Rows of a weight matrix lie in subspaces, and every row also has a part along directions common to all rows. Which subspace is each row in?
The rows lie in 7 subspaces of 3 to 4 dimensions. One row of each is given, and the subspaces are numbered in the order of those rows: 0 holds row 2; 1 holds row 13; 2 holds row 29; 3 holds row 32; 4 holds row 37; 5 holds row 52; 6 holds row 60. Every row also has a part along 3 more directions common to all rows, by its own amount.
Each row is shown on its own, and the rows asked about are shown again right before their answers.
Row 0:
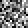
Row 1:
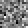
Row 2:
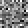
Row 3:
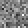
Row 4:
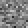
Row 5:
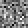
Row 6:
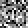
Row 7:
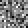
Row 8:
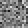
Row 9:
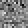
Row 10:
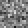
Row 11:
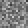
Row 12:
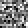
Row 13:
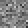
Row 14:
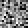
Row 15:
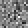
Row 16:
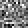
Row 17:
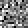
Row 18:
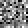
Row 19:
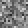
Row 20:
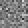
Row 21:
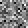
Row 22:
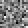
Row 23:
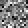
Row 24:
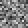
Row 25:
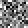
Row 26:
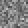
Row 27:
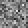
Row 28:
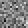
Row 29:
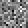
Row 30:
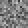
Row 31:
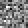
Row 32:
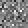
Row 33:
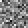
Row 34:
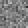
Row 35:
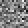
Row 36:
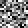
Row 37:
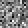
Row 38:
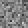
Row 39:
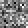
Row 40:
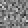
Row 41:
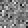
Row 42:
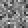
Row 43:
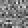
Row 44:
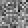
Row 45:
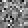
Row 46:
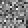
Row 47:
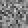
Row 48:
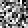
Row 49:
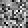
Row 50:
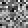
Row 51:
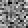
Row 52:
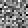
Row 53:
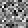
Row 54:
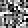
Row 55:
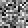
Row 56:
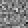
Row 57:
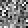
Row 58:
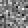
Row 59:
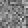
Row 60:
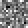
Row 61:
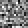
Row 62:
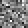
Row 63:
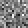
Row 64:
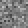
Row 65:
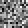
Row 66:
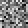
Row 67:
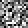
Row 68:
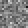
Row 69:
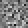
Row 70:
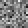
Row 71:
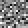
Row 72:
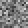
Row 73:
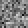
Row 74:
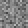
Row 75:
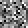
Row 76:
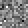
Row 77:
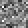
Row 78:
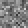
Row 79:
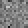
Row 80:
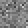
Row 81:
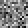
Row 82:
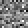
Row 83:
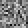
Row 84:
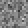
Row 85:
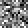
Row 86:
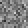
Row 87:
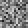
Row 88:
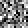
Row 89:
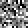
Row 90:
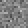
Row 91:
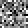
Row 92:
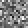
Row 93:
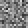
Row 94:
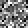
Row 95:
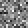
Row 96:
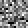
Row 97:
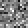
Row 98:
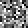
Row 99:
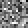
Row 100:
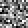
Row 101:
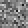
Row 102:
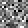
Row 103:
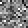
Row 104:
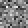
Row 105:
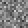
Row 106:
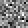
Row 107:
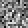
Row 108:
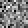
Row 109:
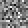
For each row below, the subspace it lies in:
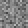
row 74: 0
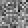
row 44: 1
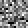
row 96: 1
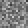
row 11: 1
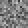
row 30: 2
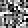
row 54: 3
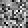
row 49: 2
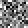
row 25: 6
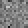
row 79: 6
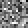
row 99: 1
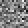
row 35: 0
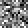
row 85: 4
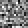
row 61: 2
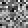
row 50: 0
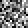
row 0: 4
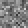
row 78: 4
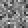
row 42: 5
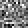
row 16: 2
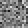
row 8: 5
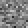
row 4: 1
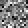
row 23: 3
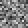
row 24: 5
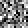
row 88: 5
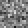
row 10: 2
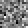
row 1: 0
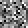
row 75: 5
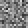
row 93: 0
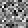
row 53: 3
